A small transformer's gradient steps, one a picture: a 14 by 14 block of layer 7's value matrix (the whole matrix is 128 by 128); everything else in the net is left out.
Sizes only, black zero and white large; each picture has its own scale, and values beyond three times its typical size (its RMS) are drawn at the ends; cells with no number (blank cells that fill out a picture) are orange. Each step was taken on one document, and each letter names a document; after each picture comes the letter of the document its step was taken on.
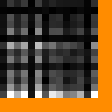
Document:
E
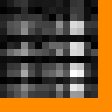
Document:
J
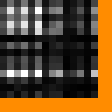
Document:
E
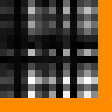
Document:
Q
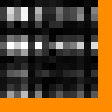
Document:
E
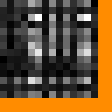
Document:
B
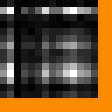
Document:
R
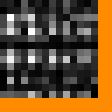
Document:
B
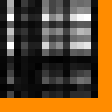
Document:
J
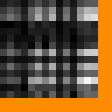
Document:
B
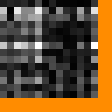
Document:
E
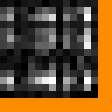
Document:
Q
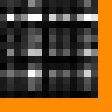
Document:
B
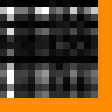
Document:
R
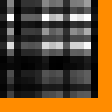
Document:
J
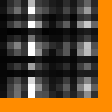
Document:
Q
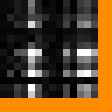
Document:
Q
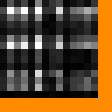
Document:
E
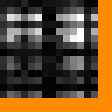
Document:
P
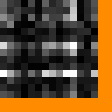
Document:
R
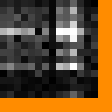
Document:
P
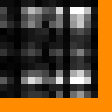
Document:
Q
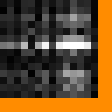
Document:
J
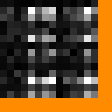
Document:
B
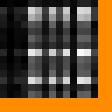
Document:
B
